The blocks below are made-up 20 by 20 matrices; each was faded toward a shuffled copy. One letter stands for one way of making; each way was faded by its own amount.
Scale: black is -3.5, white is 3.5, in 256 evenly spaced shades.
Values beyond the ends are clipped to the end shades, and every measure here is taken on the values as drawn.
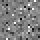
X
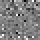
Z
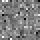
X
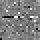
Z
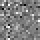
X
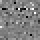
Z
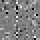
X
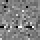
Z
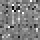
X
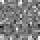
X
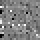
X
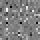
X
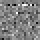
Z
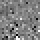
X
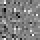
X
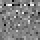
Z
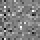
X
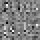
X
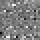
Z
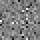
X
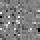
X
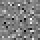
X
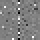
X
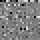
Z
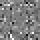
X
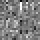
X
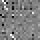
X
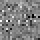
Z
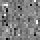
X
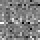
Z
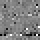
Z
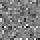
Z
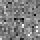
X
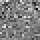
Z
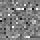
Z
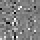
X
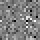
X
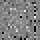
X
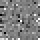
X
